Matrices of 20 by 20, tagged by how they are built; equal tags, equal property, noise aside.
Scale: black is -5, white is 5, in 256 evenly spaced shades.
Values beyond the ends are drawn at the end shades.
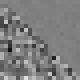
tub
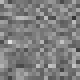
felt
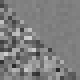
tub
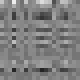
felt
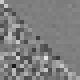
tub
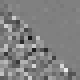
tub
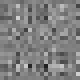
felt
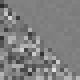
tub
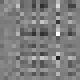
felt
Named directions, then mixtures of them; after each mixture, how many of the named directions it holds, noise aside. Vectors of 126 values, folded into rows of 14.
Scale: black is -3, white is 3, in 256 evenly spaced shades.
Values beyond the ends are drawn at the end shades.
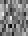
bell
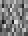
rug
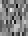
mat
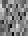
three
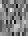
one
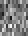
one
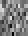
three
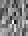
three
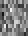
two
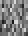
one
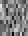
two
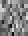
three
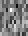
two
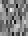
one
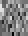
three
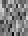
three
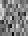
three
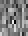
three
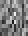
three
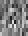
three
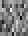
two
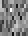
two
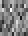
two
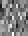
three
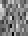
three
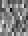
two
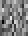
two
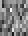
two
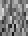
two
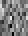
three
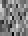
three
